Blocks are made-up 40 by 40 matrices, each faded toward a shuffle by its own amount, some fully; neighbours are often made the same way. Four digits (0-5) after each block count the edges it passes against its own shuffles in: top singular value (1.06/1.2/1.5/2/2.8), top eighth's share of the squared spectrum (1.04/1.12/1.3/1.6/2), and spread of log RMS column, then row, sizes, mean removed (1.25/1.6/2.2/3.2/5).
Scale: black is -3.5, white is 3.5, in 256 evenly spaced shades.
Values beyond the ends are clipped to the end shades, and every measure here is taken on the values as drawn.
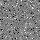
0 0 0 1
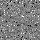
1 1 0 1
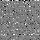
2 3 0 2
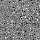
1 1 0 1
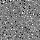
0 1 0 1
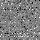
1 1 0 1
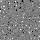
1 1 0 0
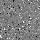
1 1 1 0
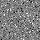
2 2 0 0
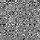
4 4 2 2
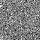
0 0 0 0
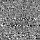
1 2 0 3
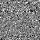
1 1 0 2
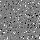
2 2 0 1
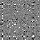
4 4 2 1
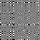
4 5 3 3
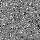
0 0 0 0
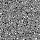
0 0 0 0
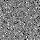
0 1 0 0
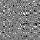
4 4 2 2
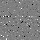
2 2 0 1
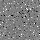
0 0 0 0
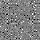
3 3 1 2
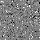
2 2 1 0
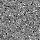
0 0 0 0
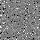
2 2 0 0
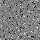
2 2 1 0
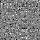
3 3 1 0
